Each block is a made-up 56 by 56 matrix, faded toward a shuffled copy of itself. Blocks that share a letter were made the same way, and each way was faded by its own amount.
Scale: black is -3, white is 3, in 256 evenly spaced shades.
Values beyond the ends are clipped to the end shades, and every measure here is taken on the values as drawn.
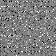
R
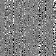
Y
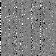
Y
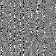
Y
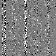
Y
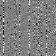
Y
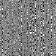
Y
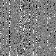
Y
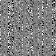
Y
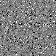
R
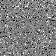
R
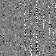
Y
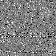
R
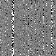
Y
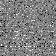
R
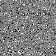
R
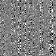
Y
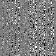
Y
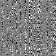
Y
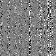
Y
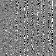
Y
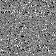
R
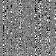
Y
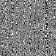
Y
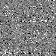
R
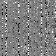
Y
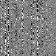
Y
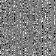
Y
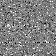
R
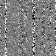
Y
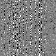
Y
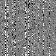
Y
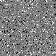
R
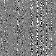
Y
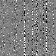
Y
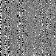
Y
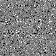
R
